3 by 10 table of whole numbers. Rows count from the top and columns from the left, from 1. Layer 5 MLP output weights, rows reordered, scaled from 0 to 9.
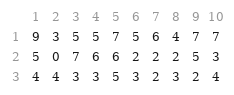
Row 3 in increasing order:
2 2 3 3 3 3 4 4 4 5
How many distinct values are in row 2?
6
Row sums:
58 38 33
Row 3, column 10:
4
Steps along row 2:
down up down same down same same up down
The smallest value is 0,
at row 2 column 2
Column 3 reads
5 7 3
